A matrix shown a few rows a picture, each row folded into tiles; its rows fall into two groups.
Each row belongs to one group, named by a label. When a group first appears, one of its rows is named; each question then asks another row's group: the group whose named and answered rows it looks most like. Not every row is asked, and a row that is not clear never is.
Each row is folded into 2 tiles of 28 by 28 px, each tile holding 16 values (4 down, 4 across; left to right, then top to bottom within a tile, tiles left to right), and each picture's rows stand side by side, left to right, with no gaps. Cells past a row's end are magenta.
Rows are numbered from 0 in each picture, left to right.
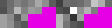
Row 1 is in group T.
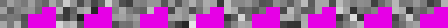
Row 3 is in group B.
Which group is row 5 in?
B
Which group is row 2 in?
B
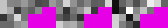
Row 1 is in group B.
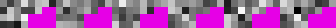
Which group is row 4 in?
T
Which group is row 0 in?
B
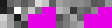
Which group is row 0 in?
T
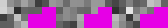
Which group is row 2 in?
T
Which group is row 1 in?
B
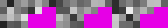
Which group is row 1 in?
T
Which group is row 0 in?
B
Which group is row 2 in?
T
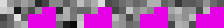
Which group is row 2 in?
T
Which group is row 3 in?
B
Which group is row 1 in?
B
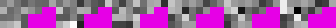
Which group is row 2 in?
B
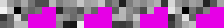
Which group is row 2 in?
B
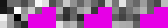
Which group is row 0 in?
T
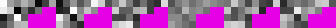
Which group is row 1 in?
T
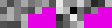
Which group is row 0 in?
B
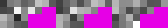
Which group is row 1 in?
T
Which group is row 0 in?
T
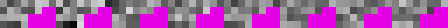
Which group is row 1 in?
B
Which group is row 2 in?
T
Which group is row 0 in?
B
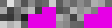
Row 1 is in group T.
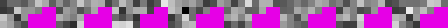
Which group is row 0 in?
T
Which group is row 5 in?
T
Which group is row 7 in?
T
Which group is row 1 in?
B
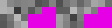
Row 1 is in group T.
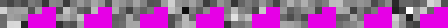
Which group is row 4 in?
B
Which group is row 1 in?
B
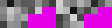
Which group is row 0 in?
B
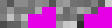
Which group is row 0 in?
B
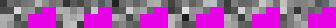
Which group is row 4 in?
T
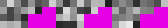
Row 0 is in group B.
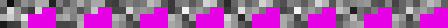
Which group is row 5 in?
T
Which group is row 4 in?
T
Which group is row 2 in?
T
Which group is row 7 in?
T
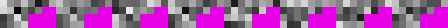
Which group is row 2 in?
T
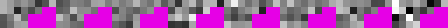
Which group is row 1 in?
T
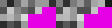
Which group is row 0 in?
B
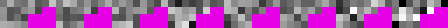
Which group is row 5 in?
T
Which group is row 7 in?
B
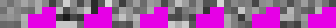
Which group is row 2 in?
B
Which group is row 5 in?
B
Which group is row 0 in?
B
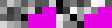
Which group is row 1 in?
T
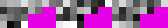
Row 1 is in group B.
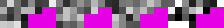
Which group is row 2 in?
T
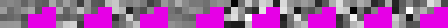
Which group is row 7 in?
T
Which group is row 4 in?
B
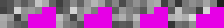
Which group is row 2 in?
B
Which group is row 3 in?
B
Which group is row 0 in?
T
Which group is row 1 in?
T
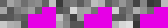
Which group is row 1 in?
T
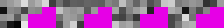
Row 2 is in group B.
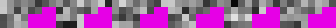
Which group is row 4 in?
B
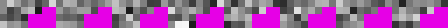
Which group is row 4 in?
B
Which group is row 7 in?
B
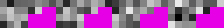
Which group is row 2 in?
T
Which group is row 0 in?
B
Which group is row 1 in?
B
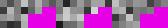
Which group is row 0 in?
B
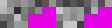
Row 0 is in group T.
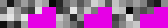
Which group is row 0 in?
B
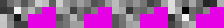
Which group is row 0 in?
T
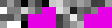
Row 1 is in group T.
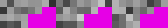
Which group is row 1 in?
B
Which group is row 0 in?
B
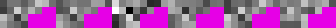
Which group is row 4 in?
T
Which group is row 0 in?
T
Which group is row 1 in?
T
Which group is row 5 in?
B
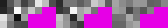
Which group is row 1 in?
T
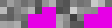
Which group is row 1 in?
T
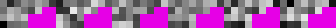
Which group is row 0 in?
B
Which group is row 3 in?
B
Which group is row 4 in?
B
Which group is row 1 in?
T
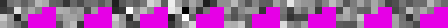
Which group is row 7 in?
T
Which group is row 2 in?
T
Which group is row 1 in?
B
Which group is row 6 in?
B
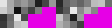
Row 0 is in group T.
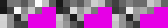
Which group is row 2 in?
T
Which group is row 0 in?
T
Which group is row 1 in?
T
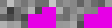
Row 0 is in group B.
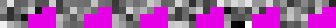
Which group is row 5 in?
B
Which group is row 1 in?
T
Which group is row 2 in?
T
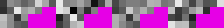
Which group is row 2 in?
T
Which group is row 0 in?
T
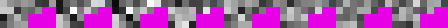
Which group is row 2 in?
T
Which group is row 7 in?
B
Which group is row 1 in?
T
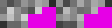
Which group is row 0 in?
B
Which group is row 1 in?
B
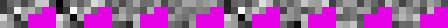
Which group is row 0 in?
T
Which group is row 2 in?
B
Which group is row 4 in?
T
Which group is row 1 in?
T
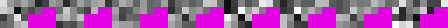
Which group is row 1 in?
B
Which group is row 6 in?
T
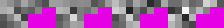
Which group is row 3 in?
T
